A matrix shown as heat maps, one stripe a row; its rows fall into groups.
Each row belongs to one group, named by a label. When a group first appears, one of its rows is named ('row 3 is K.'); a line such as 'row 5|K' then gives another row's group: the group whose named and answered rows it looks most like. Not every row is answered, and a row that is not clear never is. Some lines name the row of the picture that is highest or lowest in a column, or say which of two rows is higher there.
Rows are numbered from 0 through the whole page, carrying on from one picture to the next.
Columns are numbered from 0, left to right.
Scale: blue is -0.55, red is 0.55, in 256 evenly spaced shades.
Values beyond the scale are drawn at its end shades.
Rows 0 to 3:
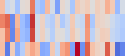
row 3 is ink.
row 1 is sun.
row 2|sun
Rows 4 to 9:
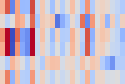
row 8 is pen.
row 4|sun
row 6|sun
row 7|sun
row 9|sun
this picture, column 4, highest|5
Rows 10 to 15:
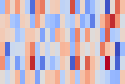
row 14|ink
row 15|pen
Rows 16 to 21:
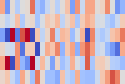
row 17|pen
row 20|sun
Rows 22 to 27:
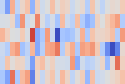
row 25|pen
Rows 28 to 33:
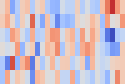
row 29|ink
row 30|pen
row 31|pen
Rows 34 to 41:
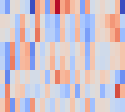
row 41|sun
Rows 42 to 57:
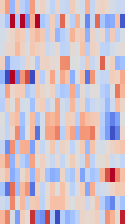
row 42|sun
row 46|ink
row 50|pen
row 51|pen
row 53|sun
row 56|pen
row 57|ink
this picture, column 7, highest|43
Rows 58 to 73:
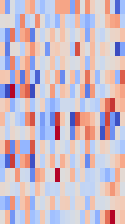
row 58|ink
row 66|ink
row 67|ink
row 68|sun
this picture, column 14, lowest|66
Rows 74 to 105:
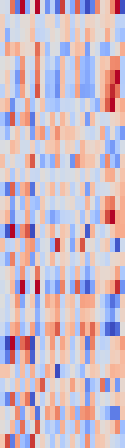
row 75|ink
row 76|ink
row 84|pen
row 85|ink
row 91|ink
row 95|pen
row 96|pen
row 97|pen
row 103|pen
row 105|sun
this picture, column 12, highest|74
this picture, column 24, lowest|74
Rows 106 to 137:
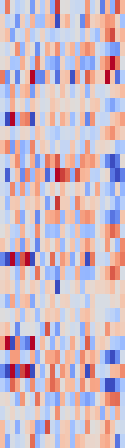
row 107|ink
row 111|ink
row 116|sun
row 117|pen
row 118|ink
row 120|ink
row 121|pen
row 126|ink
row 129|ink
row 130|sun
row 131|pen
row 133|pen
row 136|ink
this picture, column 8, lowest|111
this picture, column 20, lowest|106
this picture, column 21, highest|111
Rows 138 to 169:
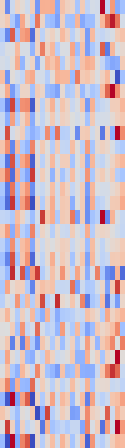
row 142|pen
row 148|sun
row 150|sun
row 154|sun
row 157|pen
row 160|ink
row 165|sun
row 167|ink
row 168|ink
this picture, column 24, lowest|157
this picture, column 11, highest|159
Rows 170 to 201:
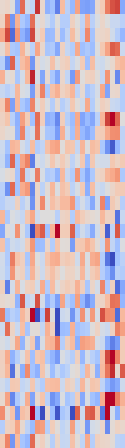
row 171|sun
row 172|sun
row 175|ink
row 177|sun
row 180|pen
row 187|ink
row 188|pen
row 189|pen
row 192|ink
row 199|ink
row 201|sun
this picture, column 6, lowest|186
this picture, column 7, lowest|192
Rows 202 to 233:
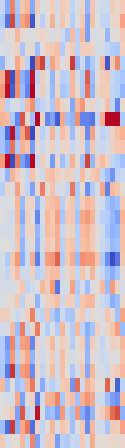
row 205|pen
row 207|sun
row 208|sun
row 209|ink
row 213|sun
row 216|pen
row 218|pen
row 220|pen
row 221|pen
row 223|pen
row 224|ink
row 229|ink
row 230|pen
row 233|ink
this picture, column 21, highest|210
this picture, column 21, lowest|206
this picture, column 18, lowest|210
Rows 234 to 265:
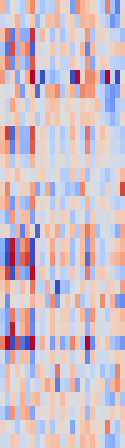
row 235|pen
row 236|sun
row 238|sun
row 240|pen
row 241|pen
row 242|pen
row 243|sun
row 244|sun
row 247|ink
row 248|sun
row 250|pen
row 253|sun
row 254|ink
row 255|ink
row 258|sun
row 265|pen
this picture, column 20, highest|255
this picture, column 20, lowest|239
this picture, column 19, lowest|250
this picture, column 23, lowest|239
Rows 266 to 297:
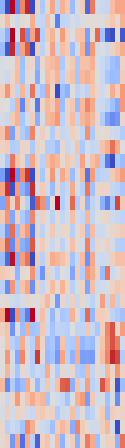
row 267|ink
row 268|pen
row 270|pen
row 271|pen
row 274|pen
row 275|sun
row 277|pen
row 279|sun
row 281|sun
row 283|sun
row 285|ink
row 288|sun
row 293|ink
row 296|ink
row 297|pen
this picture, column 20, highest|293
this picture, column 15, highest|296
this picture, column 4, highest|268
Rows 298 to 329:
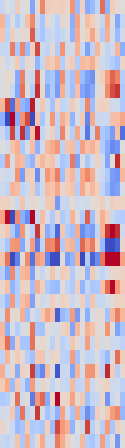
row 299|ink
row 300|ink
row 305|sun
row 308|pen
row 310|pen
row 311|pen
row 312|ink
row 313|sun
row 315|pen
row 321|ink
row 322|sun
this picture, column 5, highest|306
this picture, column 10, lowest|316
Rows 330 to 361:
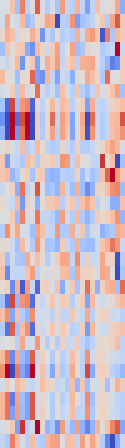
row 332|ink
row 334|pen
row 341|ink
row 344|pen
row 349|ink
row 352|sun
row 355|sun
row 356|sun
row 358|sun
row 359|sun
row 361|pen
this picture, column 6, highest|356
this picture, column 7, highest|360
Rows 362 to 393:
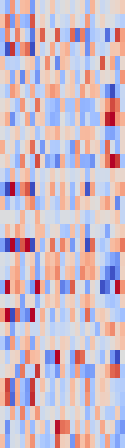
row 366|ink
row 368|pen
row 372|ink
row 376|ink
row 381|pen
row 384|sun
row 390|sun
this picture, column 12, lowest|382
